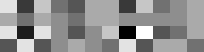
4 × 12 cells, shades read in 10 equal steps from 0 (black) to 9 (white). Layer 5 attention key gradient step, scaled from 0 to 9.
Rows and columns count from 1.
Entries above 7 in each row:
1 0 3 2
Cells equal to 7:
3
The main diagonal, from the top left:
8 4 8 5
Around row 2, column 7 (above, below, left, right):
6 7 6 5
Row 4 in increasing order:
3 3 3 4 4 5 5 6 6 6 8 8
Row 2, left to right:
6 4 6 5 4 6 6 5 5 5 5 6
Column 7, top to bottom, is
6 6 7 4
